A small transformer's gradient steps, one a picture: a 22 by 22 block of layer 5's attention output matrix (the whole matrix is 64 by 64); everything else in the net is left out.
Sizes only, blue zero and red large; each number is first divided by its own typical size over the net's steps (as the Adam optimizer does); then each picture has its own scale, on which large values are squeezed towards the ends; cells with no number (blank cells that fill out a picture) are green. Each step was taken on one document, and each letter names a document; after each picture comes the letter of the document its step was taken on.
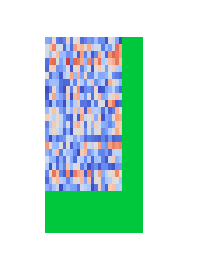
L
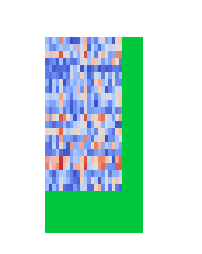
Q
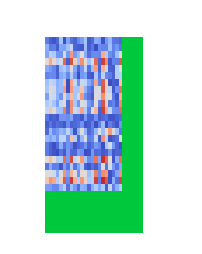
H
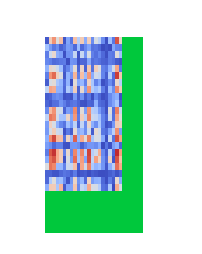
L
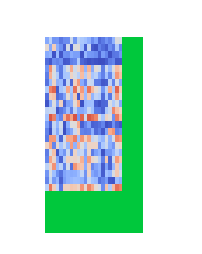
L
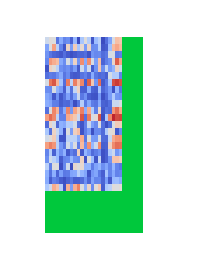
L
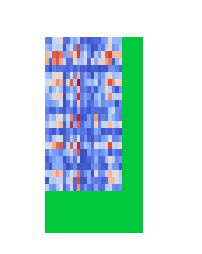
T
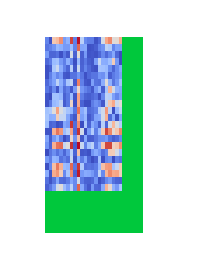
T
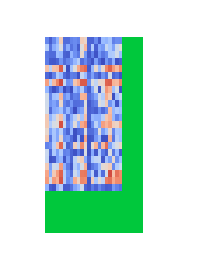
Q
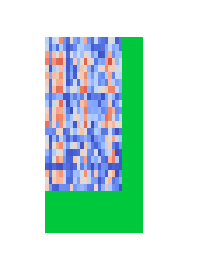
Q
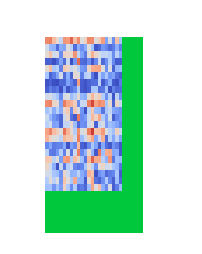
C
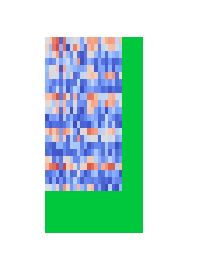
C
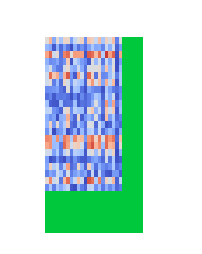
C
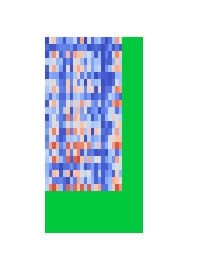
L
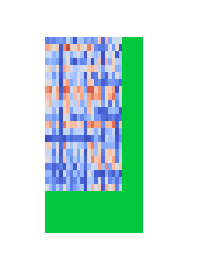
C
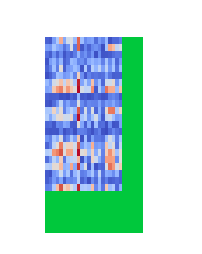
T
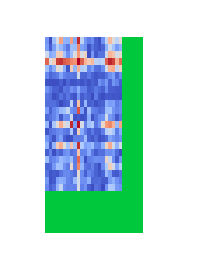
T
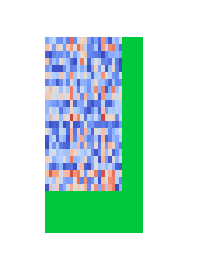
H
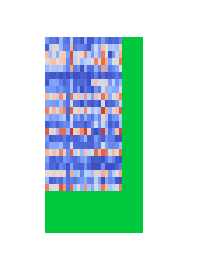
H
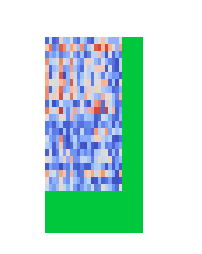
H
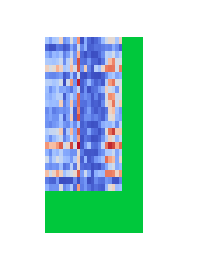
T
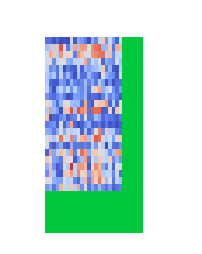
H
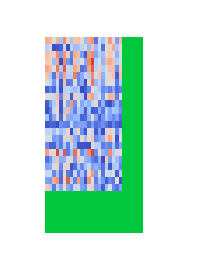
C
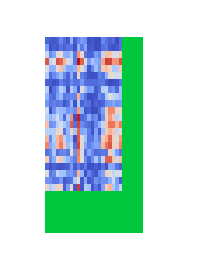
T
